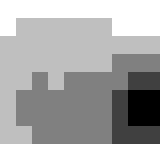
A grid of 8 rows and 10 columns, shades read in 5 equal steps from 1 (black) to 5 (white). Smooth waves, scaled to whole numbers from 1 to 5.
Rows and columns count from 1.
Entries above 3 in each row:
10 10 10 7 3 1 1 2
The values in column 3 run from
3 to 5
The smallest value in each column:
4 3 3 3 3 3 3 2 1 1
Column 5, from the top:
5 4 4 4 3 3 3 3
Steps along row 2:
down same same same same same up same same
